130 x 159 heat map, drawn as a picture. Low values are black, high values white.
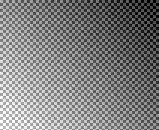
Slope: up to the bottom left. Ninth with the lowest average: top right. Grain: checkered. Ninth with the highest average: bottom left.
